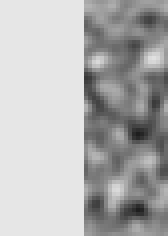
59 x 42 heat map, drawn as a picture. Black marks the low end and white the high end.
It is made of 1 by 2 panels. Panel 1,1: very high, flat. Panel 1,2: middling, blotchy, strong in contrast.
